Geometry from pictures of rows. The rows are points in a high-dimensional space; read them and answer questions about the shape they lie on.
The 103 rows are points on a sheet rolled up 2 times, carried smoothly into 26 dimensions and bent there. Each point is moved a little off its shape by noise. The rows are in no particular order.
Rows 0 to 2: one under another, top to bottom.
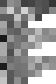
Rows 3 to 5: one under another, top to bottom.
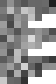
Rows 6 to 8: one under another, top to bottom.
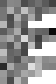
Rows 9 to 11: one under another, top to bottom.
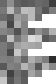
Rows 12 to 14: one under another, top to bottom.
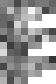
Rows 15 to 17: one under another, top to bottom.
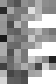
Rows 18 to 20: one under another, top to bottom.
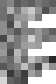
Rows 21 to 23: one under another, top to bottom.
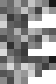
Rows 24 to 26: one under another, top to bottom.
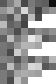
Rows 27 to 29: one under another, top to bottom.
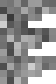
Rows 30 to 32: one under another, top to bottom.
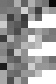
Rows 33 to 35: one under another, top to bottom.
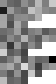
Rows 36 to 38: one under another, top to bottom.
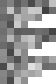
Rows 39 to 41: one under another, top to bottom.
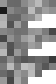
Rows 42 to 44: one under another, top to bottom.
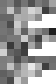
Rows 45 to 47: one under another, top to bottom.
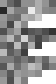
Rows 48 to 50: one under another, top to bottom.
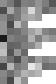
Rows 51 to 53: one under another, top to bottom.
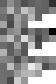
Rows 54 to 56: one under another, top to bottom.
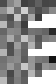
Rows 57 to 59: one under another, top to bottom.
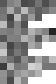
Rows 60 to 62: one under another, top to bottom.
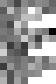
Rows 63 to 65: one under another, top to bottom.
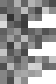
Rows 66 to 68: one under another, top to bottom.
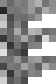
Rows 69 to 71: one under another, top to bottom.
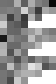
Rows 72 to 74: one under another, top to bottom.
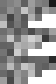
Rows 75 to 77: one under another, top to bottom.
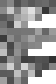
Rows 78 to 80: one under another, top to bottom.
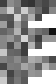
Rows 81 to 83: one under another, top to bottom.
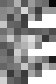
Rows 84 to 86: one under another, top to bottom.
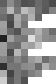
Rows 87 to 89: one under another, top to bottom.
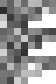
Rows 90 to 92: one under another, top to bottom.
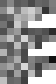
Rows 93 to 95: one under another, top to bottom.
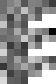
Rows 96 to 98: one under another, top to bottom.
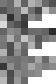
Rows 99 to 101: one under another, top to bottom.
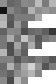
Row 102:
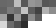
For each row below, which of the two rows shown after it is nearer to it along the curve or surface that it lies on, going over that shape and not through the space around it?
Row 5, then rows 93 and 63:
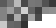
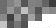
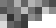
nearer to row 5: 63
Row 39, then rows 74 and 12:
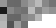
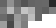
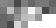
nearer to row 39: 12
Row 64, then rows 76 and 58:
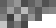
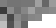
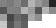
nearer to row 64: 58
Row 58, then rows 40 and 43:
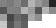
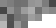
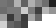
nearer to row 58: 40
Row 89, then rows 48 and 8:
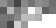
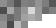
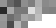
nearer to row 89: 8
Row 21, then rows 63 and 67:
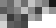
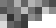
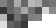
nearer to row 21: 63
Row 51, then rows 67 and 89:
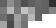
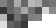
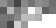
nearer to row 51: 89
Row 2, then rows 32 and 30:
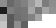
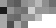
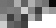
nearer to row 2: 32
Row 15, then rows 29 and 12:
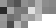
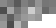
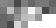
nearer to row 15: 12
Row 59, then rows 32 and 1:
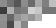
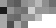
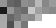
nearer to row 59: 1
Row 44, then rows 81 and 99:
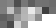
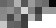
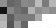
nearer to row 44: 99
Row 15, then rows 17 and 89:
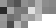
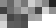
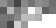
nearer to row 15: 89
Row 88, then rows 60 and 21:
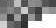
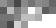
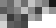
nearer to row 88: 21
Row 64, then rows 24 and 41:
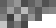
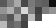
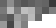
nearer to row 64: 41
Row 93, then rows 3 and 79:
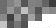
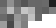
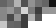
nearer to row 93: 3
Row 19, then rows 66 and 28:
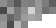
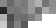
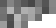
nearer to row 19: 28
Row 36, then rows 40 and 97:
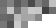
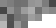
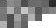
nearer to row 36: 97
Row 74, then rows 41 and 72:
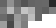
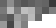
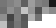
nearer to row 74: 41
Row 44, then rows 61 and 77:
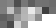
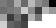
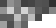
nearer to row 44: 77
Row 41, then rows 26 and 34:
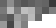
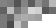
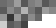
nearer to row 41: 34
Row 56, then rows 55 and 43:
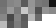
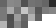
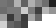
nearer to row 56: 55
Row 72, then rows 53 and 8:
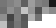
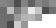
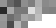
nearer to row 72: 8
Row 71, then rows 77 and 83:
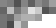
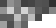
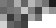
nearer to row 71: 77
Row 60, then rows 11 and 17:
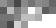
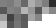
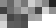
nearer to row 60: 11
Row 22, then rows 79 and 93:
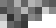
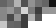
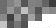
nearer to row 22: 79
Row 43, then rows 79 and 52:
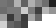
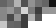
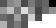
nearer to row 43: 79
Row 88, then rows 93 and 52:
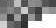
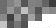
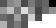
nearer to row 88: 52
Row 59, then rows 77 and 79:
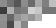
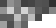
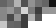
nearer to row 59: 77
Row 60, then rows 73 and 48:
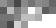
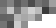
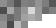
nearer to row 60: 73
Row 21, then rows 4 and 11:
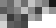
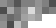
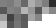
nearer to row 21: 11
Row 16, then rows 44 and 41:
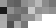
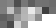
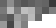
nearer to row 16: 44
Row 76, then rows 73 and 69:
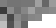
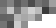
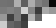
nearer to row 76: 73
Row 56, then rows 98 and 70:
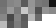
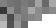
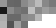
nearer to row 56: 70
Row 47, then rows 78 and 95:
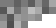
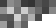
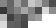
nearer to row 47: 78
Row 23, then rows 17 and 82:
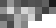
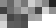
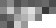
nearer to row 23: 82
